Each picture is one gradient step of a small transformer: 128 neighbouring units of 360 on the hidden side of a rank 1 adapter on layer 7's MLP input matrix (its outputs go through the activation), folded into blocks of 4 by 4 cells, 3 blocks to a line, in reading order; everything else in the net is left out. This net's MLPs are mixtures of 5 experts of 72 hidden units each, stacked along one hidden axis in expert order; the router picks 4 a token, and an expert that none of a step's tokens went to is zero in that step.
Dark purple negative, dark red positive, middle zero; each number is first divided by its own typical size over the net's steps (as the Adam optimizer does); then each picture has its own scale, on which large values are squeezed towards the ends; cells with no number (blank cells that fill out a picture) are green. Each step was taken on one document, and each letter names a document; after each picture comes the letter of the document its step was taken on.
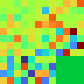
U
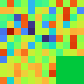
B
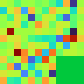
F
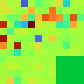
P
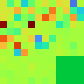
P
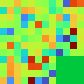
F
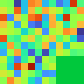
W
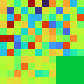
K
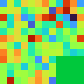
W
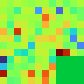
U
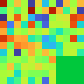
B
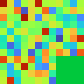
W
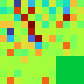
P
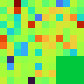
P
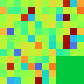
F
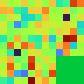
F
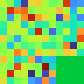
W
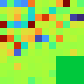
P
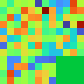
W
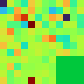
P
